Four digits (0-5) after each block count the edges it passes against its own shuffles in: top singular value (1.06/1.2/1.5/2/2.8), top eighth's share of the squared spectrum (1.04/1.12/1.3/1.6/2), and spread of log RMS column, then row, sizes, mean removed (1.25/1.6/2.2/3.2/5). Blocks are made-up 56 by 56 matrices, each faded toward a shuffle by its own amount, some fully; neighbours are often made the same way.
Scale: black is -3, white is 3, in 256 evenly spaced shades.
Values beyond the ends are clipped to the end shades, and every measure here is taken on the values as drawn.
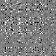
4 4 2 3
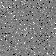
1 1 0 1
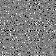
3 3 1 2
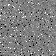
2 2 0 1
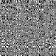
4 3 2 2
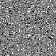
3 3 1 1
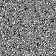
0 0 0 0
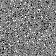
0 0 0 0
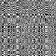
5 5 3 3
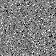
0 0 0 0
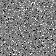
0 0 0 0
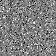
1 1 0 0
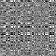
5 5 3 3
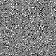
3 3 1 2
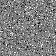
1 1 0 0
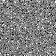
1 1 0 0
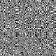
4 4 2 2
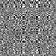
4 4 3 3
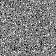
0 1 0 0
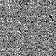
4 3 2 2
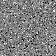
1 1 0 0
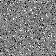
0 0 0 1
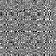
4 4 3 3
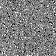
2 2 0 0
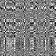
5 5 3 3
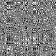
4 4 2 2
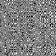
4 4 2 2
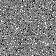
0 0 0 0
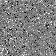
0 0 0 0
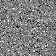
2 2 0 0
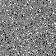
0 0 0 0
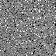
2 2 0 0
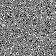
1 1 0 0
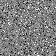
1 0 0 0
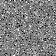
2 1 0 0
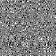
4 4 2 2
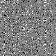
3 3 2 1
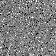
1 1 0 0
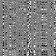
4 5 4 2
